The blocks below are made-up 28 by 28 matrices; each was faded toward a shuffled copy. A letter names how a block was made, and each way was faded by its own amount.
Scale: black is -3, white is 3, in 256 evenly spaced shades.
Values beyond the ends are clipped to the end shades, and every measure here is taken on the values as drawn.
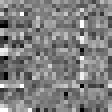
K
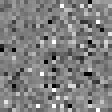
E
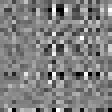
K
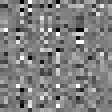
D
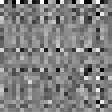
K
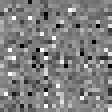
E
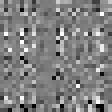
D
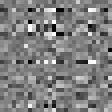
K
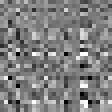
K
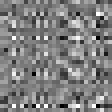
K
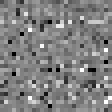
E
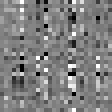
D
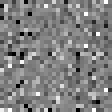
E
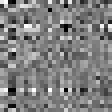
K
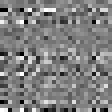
K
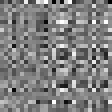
K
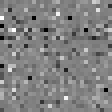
E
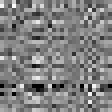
K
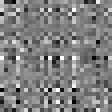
K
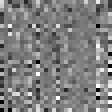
D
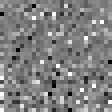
E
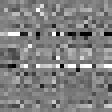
K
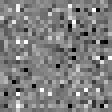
E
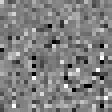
E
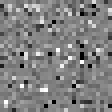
E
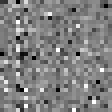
E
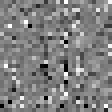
E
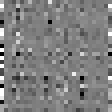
D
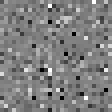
E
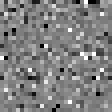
E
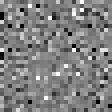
E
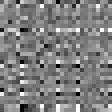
K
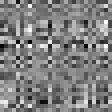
K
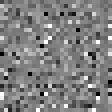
E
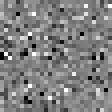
E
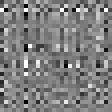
K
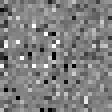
E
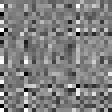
K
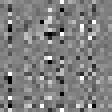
D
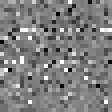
E
